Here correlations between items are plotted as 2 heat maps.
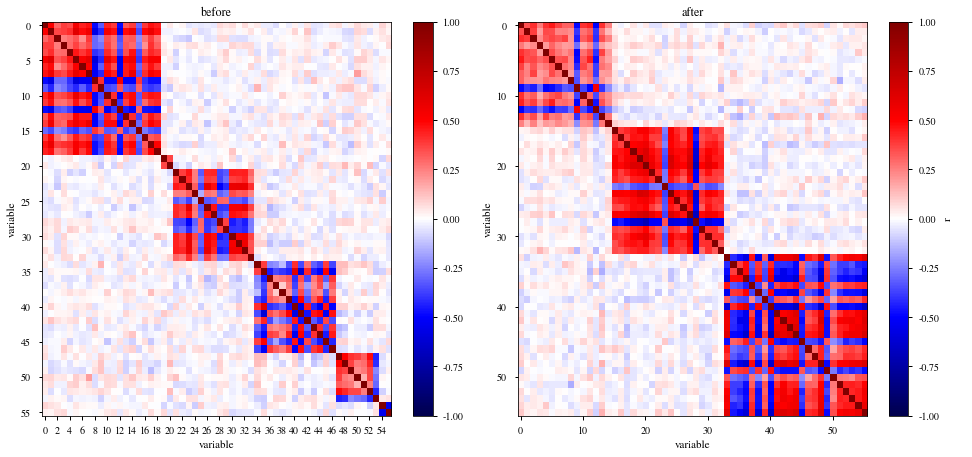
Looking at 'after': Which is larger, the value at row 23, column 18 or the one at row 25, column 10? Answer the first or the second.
the second
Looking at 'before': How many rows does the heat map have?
56
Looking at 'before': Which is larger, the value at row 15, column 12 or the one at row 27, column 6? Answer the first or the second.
the first
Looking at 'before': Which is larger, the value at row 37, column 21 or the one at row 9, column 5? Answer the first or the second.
the first
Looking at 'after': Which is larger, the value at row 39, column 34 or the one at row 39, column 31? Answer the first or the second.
the second
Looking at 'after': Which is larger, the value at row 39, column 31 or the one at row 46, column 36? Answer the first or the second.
the first
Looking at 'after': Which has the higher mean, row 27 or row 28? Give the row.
27
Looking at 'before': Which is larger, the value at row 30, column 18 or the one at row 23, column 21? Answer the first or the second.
the second
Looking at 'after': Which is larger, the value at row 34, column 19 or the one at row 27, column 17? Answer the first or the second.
the second
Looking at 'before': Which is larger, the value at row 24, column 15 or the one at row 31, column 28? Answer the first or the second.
the first
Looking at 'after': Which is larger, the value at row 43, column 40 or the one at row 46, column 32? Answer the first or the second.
the second
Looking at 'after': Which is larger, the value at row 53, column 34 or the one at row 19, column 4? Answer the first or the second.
the second
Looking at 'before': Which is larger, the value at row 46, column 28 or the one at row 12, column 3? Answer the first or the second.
the first
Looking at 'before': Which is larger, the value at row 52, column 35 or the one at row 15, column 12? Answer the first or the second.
the second
